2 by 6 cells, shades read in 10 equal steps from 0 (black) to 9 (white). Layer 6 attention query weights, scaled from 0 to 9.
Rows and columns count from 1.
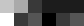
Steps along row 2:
down up down up up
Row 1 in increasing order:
1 1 1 2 6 7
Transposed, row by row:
7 9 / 6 2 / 2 3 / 1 0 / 1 2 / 1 3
